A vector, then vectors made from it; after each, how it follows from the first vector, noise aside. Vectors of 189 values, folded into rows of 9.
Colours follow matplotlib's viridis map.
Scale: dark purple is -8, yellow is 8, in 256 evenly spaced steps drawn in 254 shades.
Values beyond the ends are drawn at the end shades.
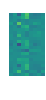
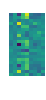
scaled up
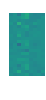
shrunk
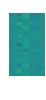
shrunk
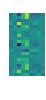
scaled up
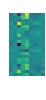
scaled up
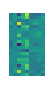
scaled up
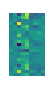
scaled up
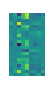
scaled up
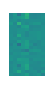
shrunk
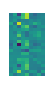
scaled up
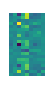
scaled up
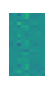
shrunk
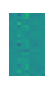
shrunk
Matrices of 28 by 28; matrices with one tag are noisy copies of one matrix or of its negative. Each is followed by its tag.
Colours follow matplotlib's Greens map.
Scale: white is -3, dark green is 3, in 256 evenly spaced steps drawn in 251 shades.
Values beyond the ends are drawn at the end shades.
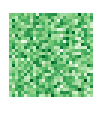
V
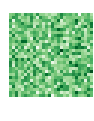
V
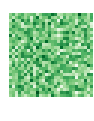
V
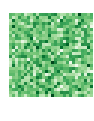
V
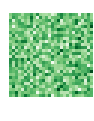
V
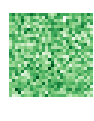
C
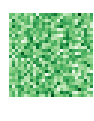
V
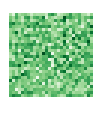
C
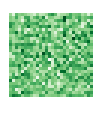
C
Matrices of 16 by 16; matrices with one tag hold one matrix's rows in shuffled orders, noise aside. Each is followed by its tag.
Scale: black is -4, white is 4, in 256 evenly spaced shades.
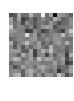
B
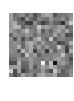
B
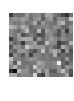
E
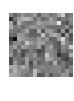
E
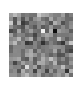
B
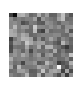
E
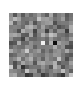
B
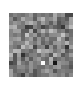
B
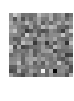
B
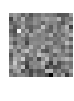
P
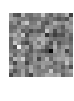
P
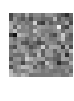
E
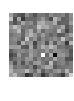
B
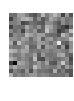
E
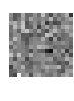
P
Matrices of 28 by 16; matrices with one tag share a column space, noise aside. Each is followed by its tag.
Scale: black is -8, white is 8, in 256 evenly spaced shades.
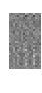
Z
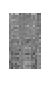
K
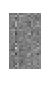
Z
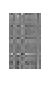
K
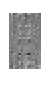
K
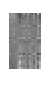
K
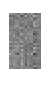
Z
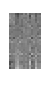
K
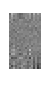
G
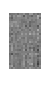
Z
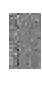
Z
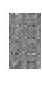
K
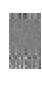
G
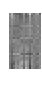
K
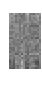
K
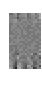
G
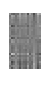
K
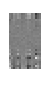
G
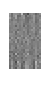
K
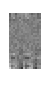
G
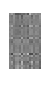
K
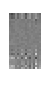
G
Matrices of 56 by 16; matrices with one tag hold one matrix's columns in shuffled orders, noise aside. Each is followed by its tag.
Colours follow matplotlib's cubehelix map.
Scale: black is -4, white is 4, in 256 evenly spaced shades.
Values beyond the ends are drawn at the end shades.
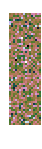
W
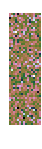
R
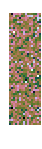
R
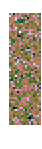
R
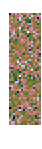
R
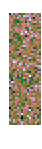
R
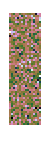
R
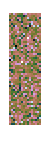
W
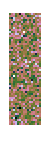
R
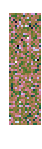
W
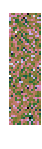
R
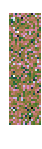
R
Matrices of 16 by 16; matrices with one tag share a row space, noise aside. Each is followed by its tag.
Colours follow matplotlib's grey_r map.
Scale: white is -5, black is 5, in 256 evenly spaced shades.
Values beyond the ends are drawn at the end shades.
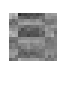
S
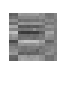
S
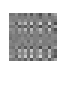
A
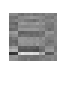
S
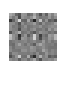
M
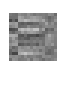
S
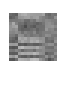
S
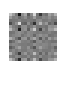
M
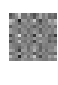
M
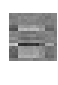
S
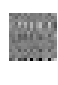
A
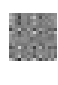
M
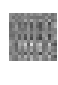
A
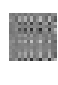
A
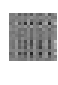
A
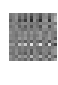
A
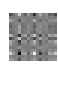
M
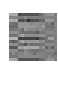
S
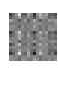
M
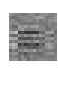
S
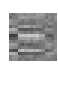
S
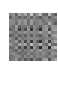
A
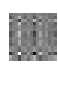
M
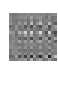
A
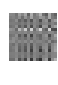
A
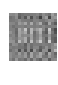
A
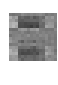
S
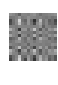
M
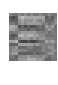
S
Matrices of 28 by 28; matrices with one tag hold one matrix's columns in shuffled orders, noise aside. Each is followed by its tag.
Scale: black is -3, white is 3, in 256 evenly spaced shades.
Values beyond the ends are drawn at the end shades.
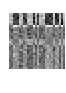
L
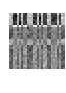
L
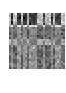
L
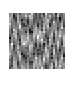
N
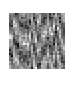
N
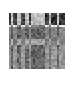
L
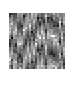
N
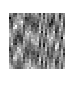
N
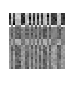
L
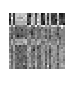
L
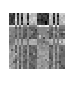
L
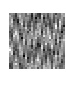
N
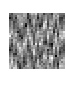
N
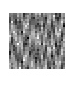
N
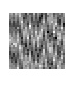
N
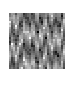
N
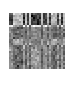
L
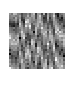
N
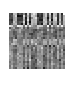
L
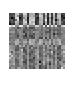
L
